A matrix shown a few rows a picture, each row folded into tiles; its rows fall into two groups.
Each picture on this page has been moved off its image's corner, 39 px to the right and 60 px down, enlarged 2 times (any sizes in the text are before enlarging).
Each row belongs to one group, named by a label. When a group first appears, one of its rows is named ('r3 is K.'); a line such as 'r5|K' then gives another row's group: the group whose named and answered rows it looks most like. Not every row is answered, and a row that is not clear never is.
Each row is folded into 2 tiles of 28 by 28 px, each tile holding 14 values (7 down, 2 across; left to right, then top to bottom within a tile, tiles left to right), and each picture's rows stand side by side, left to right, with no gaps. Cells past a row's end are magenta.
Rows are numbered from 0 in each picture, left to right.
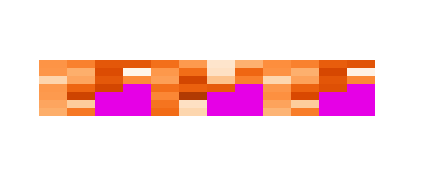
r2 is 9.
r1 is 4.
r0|9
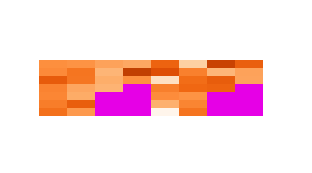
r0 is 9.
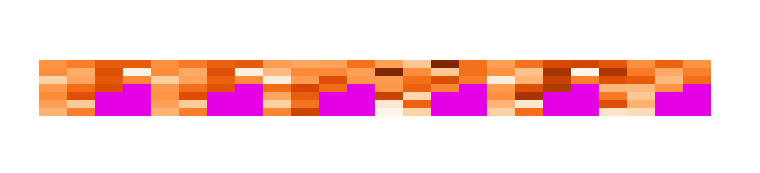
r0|9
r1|9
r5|4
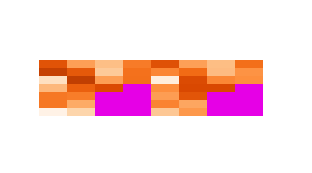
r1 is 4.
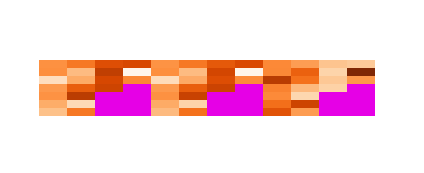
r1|9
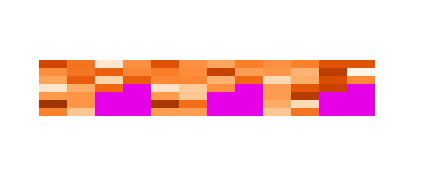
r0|4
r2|9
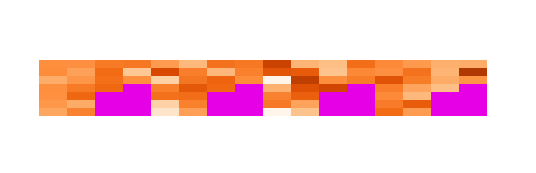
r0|9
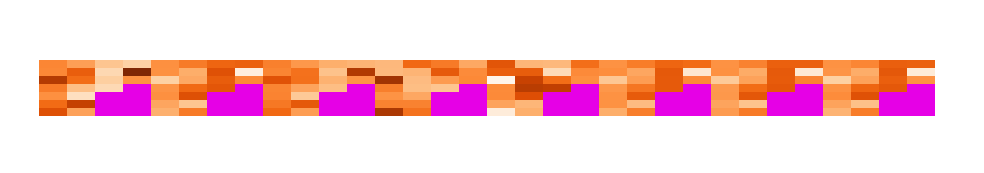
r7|9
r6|9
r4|4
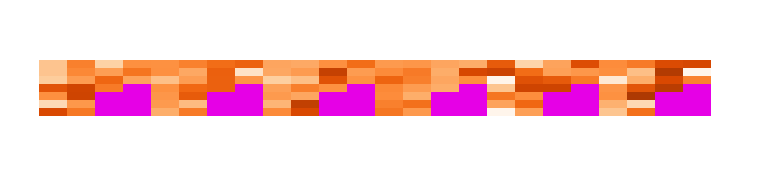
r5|9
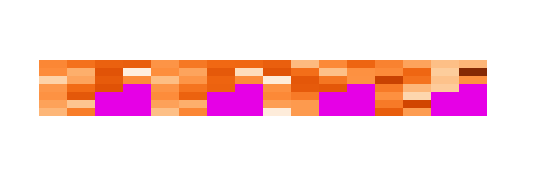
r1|9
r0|9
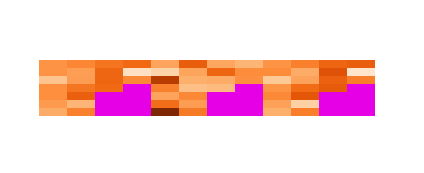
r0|9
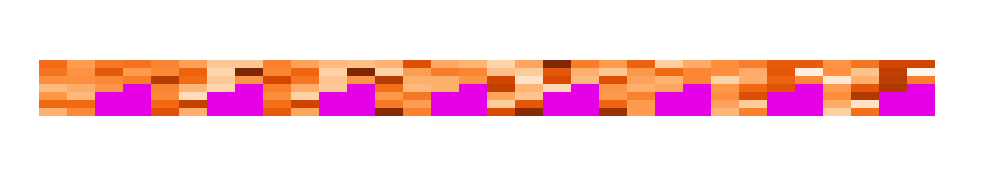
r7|9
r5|4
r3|4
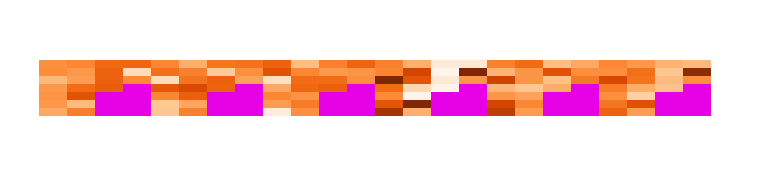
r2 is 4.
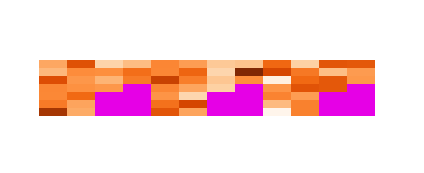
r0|4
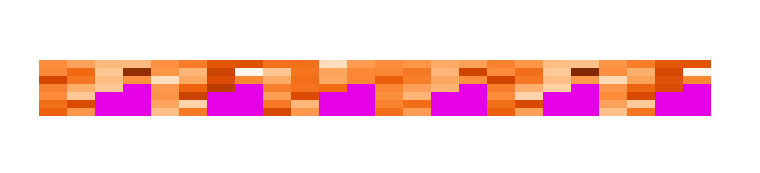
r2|4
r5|9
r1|9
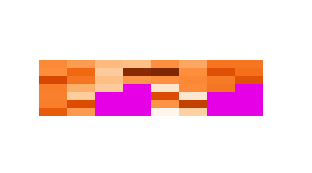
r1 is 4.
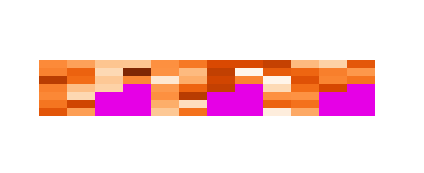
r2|4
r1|9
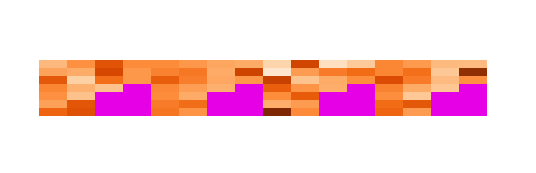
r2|4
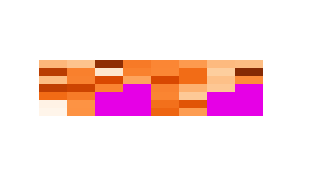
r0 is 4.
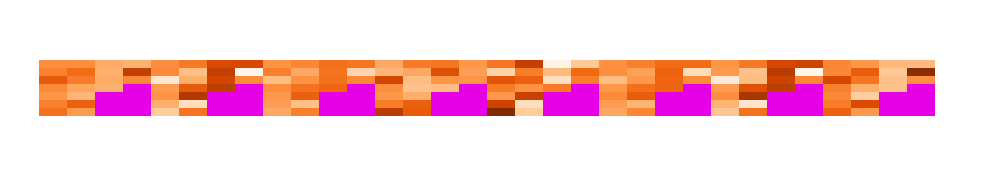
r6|9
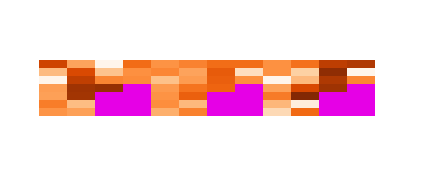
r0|4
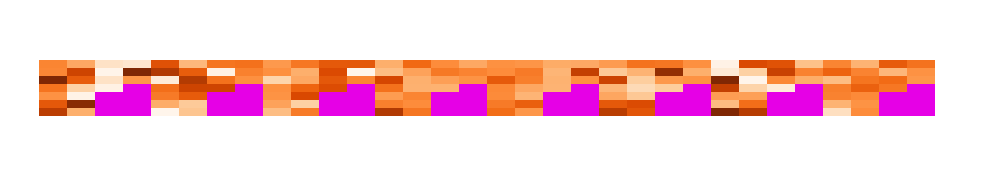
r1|4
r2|9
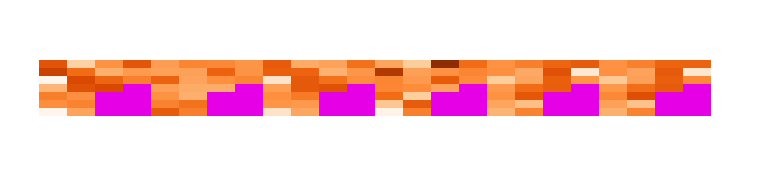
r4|9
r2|4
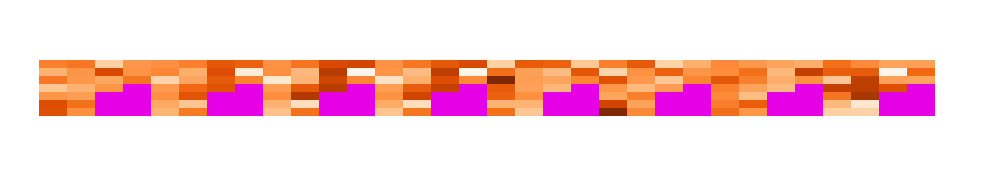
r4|4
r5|4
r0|4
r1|9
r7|4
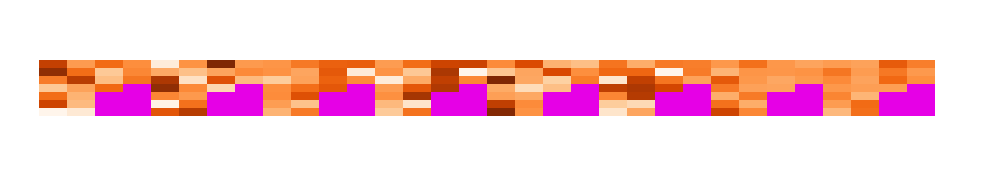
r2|9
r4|4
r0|4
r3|9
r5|4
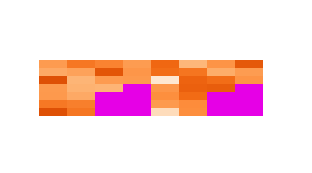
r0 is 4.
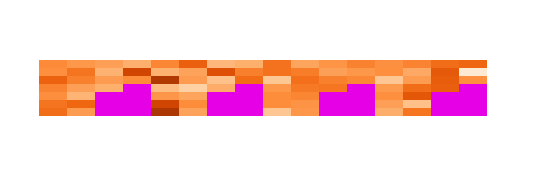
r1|4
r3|9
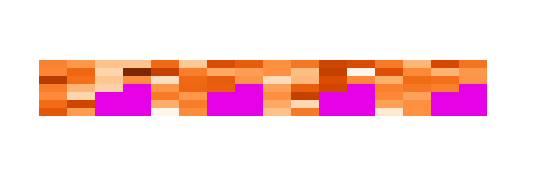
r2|9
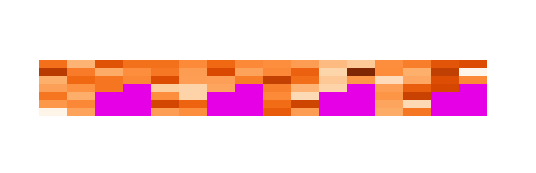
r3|9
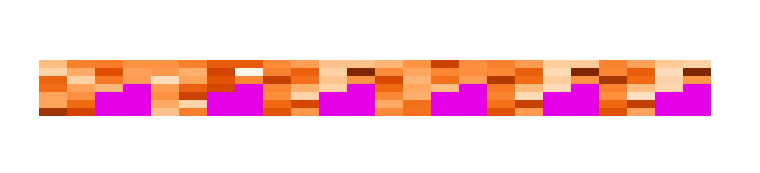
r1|9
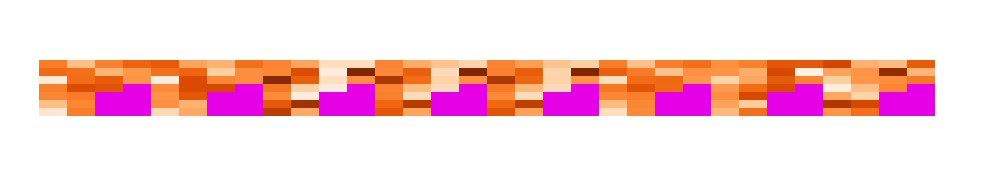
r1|4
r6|9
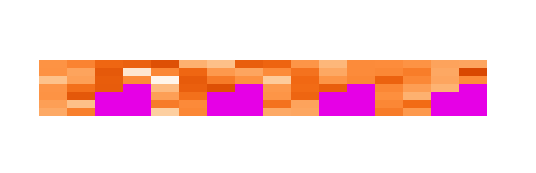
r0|9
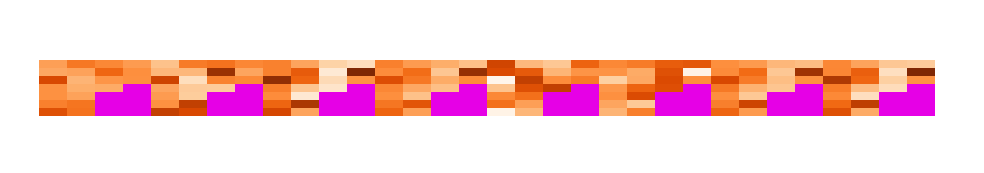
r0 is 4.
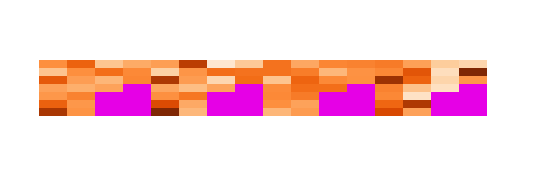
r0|4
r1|4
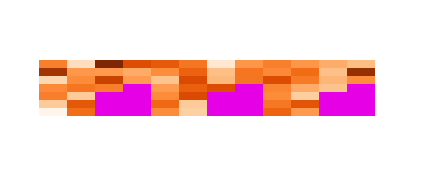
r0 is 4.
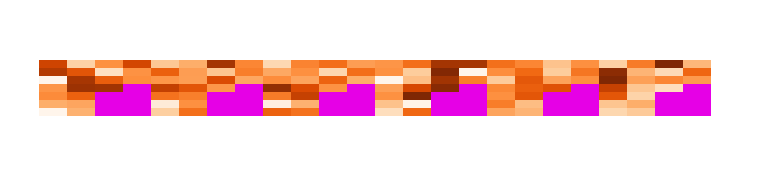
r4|4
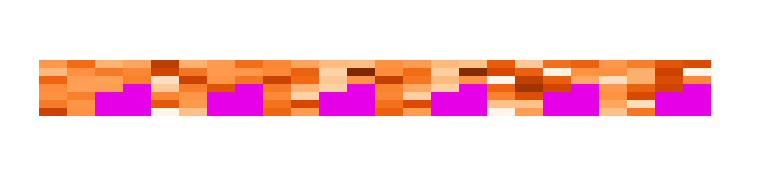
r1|4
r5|9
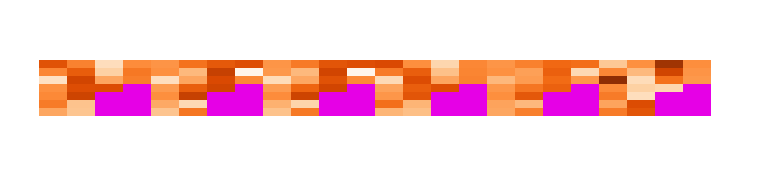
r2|9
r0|4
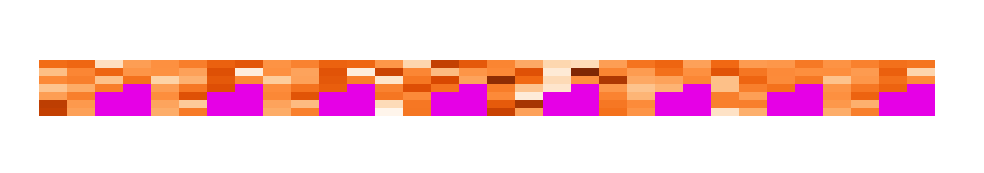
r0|4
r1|9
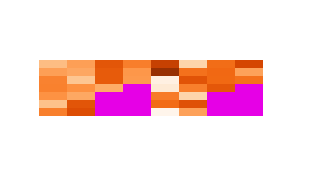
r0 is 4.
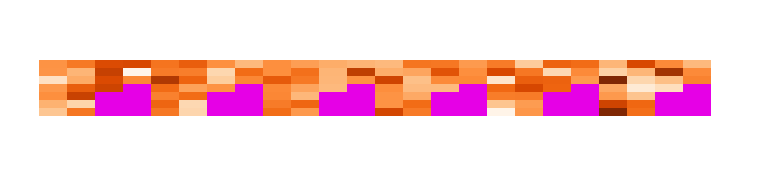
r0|9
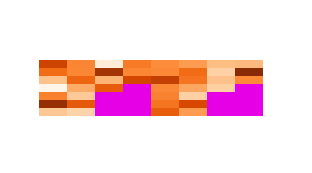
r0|4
